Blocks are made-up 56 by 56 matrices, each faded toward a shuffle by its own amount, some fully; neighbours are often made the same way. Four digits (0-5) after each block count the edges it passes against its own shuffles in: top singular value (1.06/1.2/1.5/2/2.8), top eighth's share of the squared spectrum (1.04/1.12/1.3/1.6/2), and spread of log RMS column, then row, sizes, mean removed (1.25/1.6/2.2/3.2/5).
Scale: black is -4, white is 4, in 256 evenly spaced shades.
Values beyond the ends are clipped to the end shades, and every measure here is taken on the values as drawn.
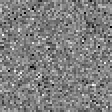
0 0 1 1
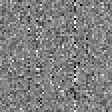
2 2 3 0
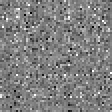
3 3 1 1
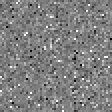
1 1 1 0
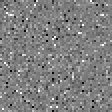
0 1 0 0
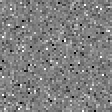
0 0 0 0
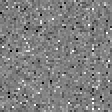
1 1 0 0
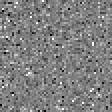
0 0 0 0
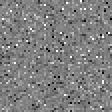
2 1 0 0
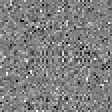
4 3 1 1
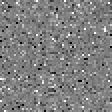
2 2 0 0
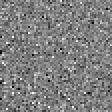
1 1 0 0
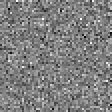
0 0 1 0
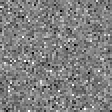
0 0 0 0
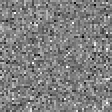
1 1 2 0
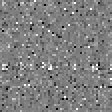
3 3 0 1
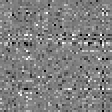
4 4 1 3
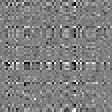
5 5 3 3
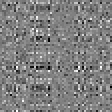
5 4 3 3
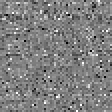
3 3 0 1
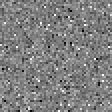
1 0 0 0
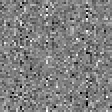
2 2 2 0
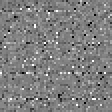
3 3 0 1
